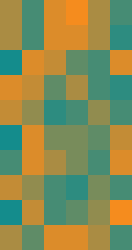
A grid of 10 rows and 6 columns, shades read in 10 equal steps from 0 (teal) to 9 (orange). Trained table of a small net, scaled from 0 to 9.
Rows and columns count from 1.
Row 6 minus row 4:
-8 1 1 -2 1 6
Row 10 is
6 3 8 8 6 2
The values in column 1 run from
0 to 8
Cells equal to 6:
8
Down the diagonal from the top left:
6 2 7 6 5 7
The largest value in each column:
8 8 8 9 6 9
